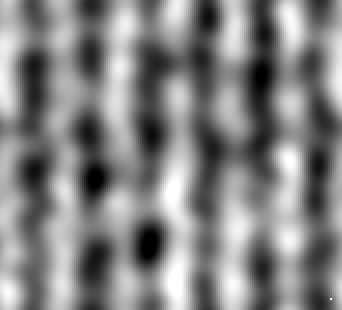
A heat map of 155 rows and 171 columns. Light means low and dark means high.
Upright stripes repeat 6 times across the table. There is no overall slope. Overall the values sit about 50% of the way up the scale. A single lone cell is far lower than the cells round it.
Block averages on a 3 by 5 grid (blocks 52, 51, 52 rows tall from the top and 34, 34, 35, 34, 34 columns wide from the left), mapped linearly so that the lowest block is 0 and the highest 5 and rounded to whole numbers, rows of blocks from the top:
2 1 4 5 1 / 3 4 3 5 3 / 0 3 1 1 2
